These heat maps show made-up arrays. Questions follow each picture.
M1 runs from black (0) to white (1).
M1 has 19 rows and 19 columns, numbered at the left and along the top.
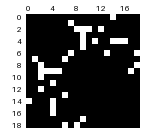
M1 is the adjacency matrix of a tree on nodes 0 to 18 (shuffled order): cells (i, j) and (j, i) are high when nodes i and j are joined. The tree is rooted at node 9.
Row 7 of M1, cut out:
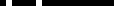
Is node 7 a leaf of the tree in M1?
no
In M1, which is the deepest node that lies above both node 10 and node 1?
2
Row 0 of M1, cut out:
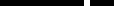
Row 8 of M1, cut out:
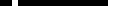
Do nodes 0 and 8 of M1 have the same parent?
no
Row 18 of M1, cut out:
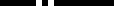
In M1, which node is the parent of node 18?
8
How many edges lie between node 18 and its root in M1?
3
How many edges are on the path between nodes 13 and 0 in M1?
8
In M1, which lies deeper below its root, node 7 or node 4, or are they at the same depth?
node 7
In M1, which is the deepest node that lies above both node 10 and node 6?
2
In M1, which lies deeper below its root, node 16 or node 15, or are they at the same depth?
the same depth
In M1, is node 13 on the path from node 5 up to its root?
no
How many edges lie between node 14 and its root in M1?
2
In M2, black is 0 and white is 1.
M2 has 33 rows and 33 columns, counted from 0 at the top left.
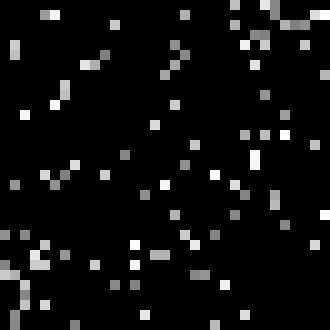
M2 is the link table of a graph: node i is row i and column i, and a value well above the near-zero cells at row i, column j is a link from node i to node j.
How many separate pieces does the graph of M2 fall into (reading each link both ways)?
1
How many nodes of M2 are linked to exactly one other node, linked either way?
5
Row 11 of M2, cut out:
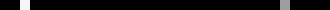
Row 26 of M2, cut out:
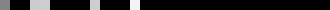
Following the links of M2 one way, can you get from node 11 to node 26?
yes
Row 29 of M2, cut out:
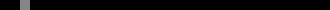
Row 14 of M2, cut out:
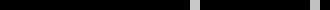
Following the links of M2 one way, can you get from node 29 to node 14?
yes
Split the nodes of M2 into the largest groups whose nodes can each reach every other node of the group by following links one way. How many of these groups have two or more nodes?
1
